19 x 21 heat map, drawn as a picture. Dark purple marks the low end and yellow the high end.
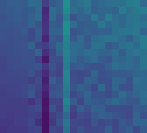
Values rise toward the top right. A vertical seam about 20% of the way across splits the table, and the left part is calmer. Overall the values sit about 30% of the way up the scale. Columns 7 and 10 differ from the columns beside them.
